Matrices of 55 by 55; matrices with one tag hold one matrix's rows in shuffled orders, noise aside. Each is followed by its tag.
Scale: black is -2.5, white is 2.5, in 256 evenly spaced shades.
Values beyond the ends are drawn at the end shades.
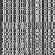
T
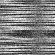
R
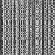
T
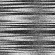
R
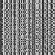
T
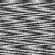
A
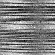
R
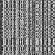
T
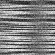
R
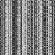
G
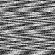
A
